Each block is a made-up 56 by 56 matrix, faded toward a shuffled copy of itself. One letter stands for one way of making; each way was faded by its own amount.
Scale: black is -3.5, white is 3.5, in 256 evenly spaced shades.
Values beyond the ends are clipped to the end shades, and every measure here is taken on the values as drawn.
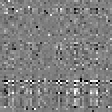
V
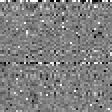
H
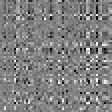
V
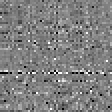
H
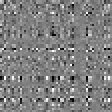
V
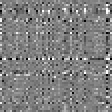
V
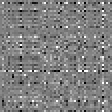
V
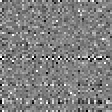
H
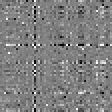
V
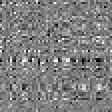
H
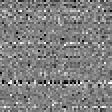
H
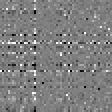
V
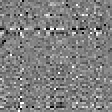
H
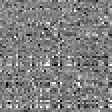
H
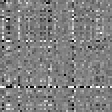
V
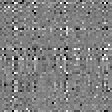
V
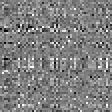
H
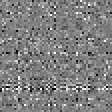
H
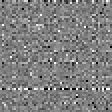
H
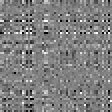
V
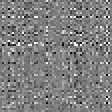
V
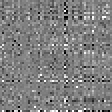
V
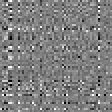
V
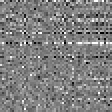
H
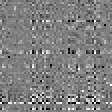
V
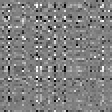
V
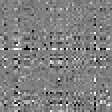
V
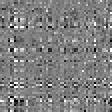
V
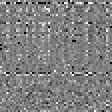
H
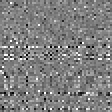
H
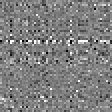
H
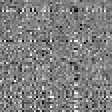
H
